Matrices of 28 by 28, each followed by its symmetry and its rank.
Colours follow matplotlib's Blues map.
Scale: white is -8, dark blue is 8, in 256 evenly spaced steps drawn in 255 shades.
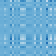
neither, rank one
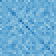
symmetric, rank five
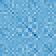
symmetric, rank five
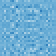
neither, rank three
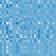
neither, rank three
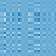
neither, rank one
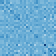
symmetric, rank five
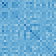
symmetric, rank five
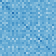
symmetric, rank five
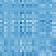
antisymmetric, rank two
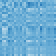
antisymmetric, rank two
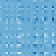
antisymmetric, rank two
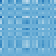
neither, rank one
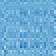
neither, rank three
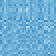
neither, rank three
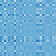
antisymmetric, rank two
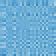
antisymmetric, rank two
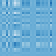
neither, rank one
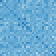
symmetric, rank five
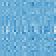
neither, rank three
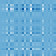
neither, rank one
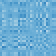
antisymmetric, rank two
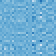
neither, rank three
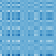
neither, rank one
